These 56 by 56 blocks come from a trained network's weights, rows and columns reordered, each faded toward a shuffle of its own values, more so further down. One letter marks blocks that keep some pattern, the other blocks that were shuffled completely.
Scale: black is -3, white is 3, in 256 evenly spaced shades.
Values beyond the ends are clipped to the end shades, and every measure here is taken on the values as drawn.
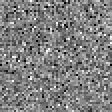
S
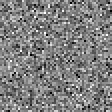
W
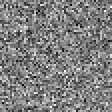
W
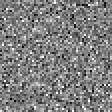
S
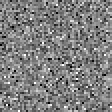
W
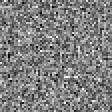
W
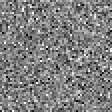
W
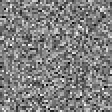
S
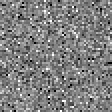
S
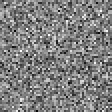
S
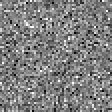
S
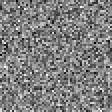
W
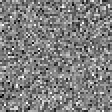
W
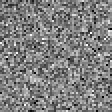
S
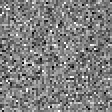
W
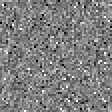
W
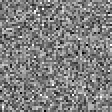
W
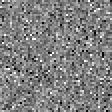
W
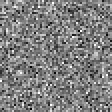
W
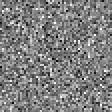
W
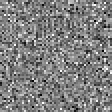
S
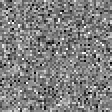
S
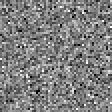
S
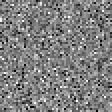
W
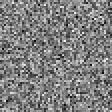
W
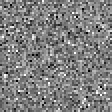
W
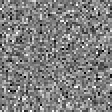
S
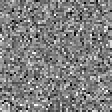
S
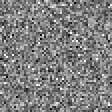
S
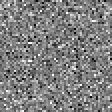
S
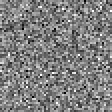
S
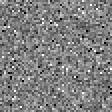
W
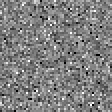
W
